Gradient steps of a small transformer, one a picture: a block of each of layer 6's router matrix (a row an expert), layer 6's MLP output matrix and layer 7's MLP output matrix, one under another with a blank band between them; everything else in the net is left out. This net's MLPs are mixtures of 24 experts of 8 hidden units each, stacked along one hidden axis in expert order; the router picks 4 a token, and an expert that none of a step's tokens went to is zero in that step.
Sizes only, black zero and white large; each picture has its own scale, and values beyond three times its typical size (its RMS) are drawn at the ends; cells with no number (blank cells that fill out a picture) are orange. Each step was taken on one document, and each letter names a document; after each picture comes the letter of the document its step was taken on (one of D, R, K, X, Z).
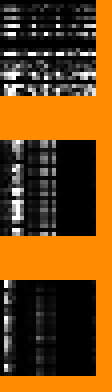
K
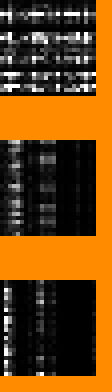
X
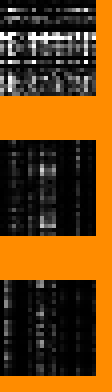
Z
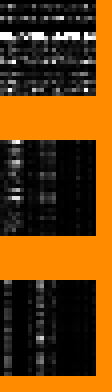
X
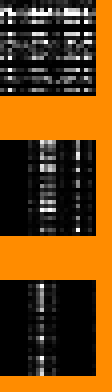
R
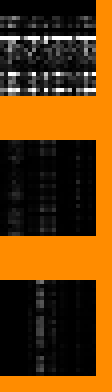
Z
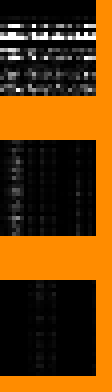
Z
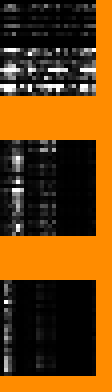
K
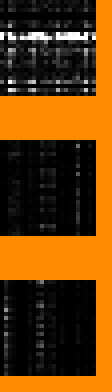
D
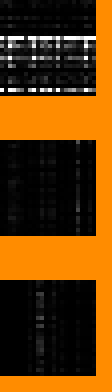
D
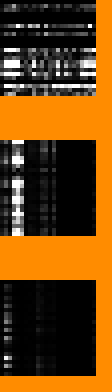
K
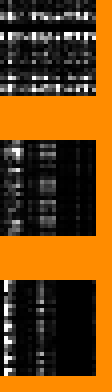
X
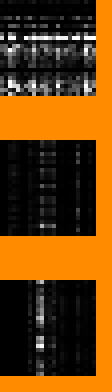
D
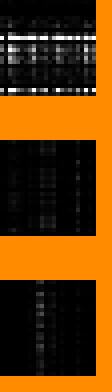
D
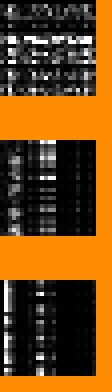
X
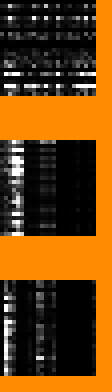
X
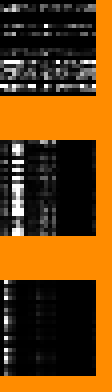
K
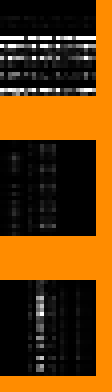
D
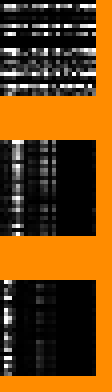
K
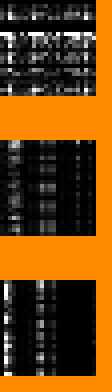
X
